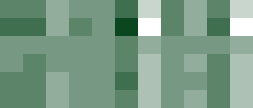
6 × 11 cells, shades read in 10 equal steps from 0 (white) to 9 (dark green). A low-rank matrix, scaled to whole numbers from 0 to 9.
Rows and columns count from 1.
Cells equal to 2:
2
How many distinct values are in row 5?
5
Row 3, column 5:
5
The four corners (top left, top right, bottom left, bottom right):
6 2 6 3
